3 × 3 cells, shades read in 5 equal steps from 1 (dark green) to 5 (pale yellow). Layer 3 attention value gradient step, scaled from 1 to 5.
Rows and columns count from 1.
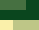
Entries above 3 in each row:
0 0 3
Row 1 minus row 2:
1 1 0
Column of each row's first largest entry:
1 1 1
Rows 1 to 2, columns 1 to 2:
2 2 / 1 1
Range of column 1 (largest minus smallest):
4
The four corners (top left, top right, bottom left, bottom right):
2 1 5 4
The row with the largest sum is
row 3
